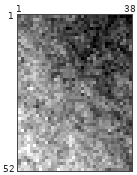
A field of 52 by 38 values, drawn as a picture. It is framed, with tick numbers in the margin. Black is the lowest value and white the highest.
Ninth with the highest average: bottom left. Average level on the scale: 50%. Stripes: none. Slope: up to the bottom left. Odd rows or columns: none. Mirror symmetry: none. Ninth with the lowest average: top right.
